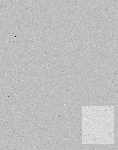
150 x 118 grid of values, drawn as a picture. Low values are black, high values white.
Odd patch: higher, in the bottom right. Mirror symmetry: none. Odd rows or columns: none. Ninth with the highest average: bottom right.
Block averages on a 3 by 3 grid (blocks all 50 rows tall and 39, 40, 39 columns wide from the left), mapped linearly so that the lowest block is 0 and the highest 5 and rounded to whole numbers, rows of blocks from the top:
000 | 000 | 005
